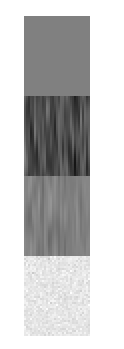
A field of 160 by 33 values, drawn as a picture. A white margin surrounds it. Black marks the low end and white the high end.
The table splits into 4 rows of 1 panel. Panel 1,1: middling, flat. Panel 2,1: low, streaked downward. Panel 3,1: middling, streaked downward, faint in contrast. Panel 4,1: very high, fine-grained, faint in contrast.
